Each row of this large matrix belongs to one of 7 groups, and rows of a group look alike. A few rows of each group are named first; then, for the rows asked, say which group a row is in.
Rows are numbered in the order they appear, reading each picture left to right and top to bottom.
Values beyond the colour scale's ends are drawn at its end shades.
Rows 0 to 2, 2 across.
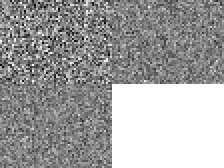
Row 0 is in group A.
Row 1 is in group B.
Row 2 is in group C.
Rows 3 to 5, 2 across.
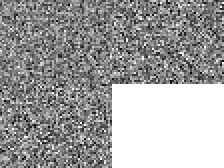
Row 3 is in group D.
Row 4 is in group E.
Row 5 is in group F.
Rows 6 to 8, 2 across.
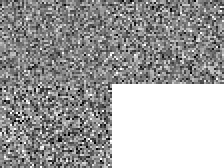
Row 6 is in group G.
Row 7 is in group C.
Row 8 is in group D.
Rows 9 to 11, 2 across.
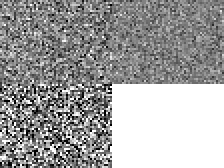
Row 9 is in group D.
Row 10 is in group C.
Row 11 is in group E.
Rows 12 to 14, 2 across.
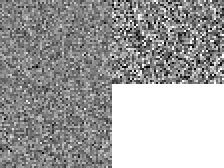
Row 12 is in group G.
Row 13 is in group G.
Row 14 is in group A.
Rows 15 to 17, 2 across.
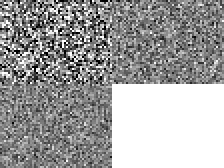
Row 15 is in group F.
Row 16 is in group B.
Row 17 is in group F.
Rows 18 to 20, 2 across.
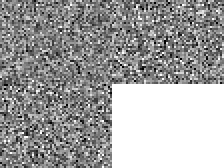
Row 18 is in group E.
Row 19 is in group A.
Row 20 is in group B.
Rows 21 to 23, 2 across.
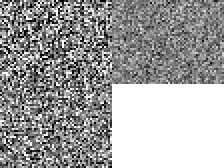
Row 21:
F
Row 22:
F
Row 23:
A
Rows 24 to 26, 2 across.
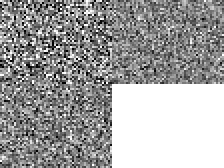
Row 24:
A
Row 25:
G
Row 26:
E
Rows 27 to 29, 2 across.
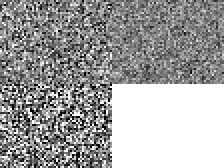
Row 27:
D
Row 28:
F
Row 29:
F
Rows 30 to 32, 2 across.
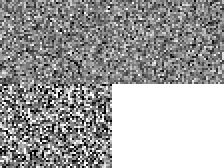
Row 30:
E
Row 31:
D
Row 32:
F
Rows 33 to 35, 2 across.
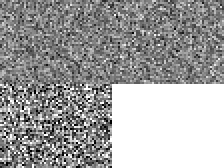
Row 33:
E
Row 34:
B
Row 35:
A
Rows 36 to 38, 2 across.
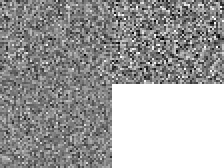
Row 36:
B
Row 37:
B
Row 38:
F
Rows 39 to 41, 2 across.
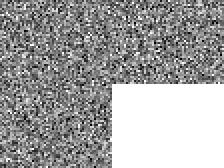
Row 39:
C
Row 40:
A
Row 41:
G
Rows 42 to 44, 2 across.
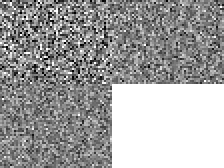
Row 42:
F
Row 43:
C
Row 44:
C
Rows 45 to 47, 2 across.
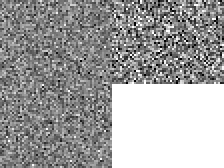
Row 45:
E
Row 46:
A
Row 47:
B
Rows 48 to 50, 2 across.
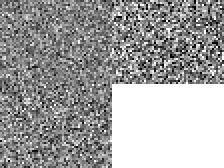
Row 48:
G
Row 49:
D
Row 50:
G
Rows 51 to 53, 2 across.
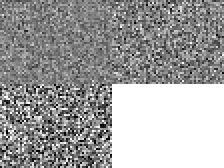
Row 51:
C
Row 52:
F
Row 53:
D
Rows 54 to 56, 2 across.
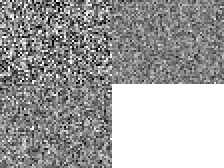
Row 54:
A
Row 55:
C
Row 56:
C
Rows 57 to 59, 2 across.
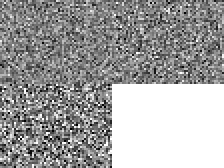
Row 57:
A
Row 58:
F
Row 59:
A
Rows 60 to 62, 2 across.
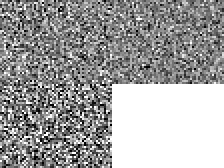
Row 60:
C
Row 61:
G
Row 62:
F
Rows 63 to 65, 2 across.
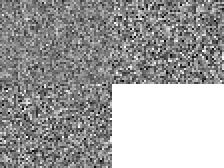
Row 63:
G
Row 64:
D
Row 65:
G
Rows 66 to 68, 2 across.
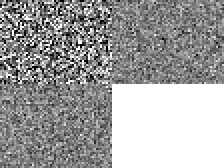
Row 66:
G
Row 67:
B
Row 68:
D
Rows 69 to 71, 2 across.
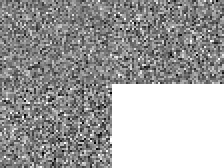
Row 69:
G
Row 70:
G
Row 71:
D
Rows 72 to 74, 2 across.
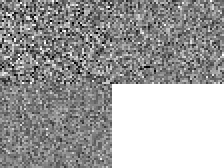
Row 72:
E
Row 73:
G
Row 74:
B
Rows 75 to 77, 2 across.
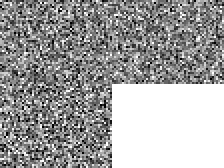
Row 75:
F
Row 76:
C
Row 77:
A
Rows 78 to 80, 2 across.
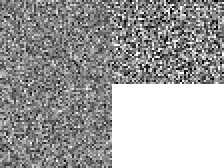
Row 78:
E
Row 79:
F
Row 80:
A
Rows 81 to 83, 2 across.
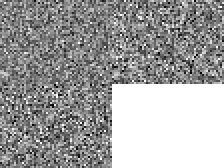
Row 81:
F
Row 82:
E
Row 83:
F
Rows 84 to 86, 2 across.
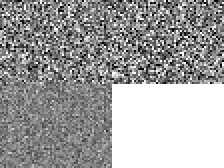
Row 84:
C
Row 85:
E
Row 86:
B
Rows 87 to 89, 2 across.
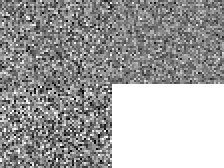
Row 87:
E
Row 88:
A
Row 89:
D
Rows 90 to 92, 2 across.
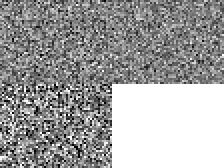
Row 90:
F
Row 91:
G
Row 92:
E
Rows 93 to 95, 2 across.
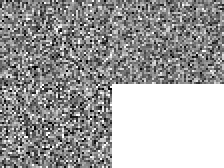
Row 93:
G
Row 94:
D
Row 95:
B
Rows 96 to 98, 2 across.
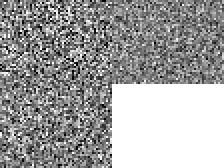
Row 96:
F
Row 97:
D
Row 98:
D
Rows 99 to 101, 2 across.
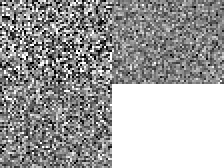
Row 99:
D
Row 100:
D
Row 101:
B
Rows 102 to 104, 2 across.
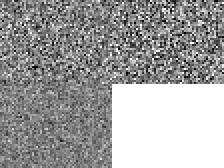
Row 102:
G
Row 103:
F
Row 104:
B
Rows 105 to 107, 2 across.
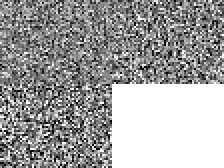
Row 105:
F
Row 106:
G
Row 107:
A
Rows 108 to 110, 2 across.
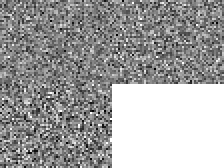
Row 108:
E
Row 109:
A
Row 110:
G
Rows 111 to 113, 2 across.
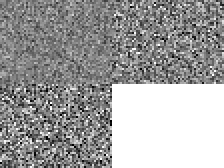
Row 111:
E
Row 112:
B
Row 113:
E
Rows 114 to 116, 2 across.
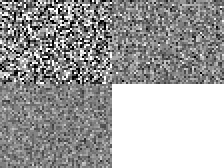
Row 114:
F
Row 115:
C
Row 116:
D
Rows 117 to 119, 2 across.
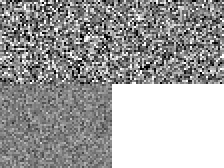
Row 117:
C
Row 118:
G
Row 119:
F
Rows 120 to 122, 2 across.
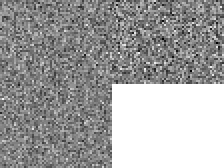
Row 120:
D
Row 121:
B
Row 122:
C
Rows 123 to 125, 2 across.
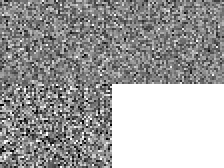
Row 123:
B
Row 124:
F
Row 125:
E
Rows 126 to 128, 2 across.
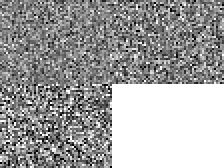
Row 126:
F
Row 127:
C
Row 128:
E
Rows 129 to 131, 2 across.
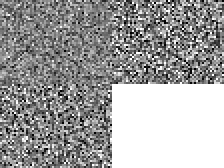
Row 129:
E
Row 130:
F
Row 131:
C
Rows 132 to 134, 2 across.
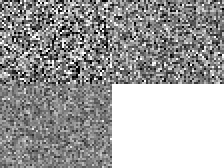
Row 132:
F
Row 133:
D
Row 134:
C
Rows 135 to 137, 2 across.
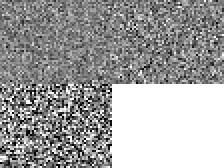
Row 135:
C
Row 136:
G
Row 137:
E
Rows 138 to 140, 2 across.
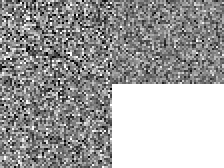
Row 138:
E
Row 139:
F
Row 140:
C
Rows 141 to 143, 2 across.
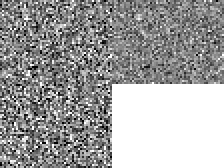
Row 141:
G
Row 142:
G
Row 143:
C
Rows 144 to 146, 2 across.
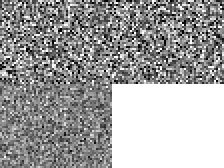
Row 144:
E
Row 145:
B
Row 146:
D
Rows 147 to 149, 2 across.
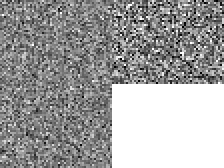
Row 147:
C
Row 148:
E
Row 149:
E
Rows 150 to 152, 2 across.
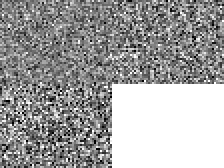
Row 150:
G
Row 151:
C
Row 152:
D
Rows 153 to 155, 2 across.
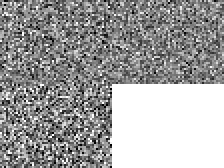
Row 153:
B
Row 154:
F
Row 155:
D
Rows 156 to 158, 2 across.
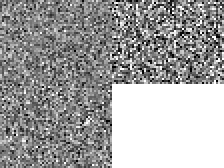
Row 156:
D
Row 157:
B
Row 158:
C
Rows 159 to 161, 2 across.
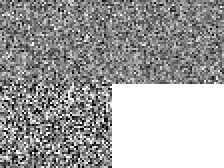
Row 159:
C
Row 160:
C
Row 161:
F
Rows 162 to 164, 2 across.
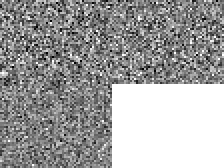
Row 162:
E
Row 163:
G
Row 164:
B
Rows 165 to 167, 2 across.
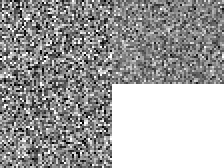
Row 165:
G
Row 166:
D
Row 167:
C
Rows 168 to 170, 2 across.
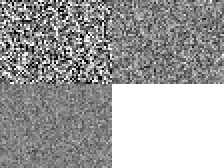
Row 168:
C
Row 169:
G
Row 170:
G
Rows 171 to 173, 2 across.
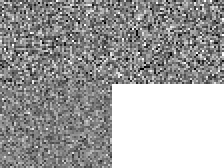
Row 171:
A
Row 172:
G
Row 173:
C
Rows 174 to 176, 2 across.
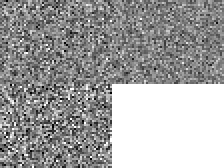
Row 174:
B
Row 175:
A
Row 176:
A
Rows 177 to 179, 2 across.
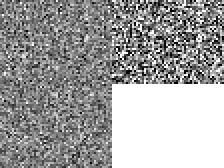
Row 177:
C
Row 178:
A
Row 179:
F
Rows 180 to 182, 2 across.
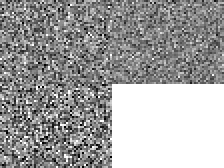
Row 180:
C
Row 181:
F
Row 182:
F
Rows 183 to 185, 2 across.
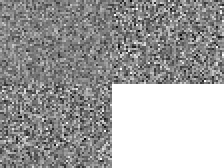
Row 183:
D
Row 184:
C
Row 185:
B
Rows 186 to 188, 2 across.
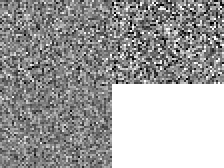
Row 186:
G
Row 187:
B
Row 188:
F
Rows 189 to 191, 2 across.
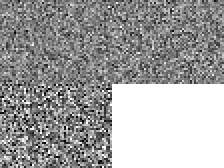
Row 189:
C
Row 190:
F
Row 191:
C
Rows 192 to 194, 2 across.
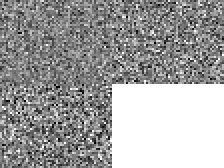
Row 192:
B
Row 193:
A
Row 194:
D
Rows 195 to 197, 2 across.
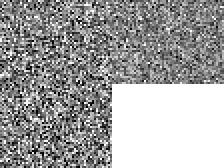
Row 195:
A
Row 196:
C
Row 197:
G
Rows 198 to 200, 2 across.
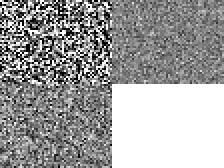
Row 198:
B
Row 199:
A
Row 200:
E
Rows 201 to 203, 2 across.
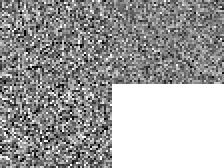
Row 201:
G
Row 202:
E
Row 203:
F
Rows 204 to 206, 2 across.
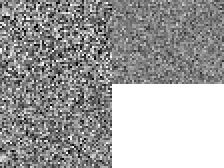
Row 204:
D
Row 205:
E
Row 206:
E
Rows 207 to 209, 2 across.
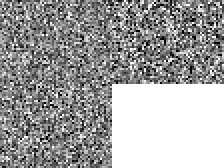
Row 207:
C
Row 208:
B
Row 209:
F
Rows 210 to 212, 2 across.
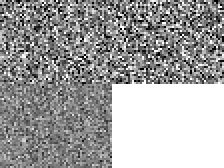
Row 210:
C
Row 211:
E
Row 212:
C
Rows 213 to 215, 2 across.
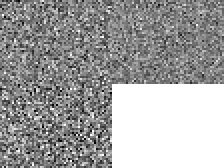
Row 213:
C
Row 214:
A
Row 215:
D
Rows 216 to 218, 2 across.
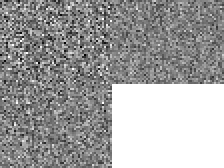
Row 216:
B
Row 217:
C
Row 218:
C
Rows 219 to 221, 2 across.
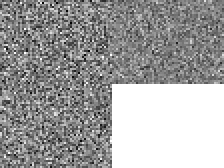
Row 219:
F
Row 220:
G
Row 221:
D
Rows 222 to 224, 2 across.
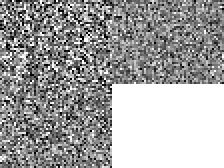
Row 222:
C
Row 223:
D
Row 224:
E
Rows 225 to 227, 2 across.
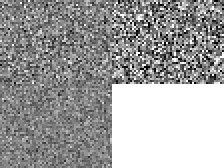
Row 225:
A
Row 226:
G
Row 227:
C
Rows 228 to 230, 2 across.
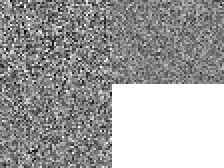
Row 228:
A
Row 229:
E
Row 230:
G
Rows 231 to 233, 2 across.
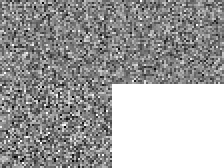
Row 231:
C
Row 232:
A
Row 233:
F
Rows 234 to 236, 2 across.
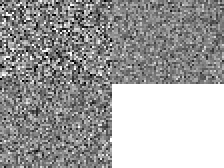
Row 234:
E
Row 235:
D
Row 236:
G
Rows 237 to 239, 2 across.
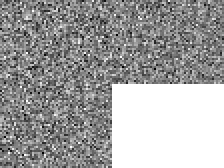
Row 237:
G
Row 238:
A
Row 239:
A
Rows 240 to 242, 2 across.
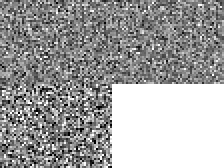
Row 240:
F
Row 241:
B
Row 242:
D
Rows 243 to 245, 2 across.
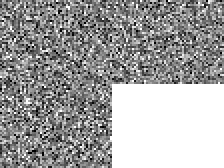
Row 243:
E
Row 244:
A
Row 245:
G
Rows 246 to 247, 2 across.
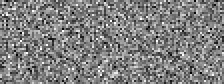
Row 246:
B
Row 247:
E
